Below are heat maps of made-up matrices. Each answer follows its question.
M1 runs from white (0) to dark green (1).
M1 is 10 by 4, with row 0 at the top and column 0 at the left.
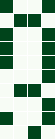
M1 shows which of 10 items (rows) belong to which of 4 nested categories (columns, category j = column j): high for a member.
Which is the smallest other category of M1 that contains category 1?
2
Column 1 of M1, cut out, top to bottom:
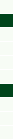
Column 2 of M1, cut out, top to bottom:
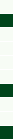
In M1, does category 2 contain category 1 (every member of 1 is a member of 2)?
yes
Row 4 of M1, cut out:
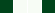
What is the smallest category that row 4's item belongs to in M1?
0
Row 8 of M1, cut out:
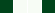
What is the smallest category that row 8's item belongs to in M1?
0
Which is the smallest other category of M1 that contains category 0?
3
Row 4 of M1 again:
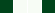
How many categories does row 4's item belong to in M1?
2
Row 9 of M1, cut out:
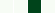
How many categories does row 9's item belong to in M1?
1
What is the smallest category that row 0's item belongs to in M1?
0
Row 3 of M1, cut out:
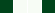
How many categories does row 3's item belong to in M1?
2
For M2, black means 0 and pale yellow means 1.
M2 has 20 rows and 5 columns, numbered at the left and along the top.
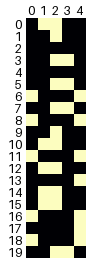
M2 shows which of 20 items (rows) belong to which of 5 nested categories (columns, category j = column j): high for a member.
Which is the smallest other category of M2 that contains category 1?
2
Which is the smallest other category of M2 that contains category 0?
4
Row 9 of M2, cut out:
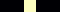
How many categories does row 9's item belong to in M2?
1
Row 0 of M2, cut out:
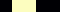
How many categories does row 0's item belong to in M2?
2
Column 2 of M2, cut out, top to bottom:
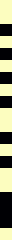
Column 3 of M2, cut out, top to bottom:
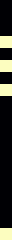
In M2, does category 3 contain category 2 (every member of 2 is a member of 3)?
no
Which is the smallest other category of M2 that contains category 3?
2
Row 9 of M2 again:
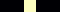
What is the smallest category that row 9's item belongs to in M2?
2
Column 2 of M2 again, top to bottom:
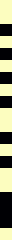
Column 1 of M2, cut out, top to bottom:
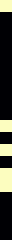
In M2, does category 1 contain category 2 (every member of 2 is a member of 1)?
no
